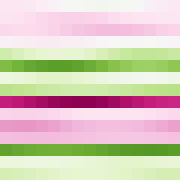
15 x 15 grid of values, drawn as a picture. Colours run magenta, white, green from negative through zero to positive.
The values follow a bell shape. The grain runs across in streaks. The top left is the smoothest part.
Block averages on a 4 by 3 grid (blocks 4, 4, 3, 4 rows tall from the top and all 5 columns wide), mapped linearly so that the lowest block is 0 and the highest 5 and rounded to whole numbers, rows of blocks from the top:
222
555
000
444
